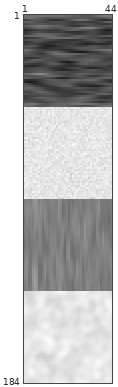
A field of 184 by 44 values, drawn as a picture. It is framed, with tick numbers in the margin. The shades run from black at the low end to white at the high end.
The table splits into 4 rows of 1 panel. Panel 1,1: low, streaked across. Panel 2,1: very high, fine-grained, faint in contrast. Panel 3,1: middling, streaked downward, faint in contrast. Panel 4,1: very high, blotchy, faint in contrast.
